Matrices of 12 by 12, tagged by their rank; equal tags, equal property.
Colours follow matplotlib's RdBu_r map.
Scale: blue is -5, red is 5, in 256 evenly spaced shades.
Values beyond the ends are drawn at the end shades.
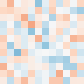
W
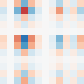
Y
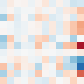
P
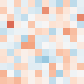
W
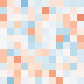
W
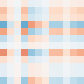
Y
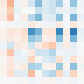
P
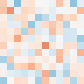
W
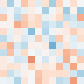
W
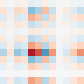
Y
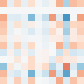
P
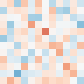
W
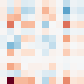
P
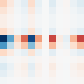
Y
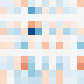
P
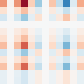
Y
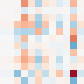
P
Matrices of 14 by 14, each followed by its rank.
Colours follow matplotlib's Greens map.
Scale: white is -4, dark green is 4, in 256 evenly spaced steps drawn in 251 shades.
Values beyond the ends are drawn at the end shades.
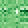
two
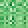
two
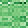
two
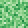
full rank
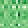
two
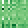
two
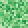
full rank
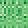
two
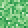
full rank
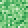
full rank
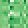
two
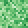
full rank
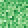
full rank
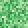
full rank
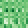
two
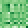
two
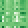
two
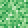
full rank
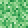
full rank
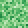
full rank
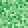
full rank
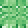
two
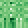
two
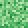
full rank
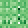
two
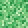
full rank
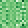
two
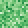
full rank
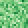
full rank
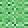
two
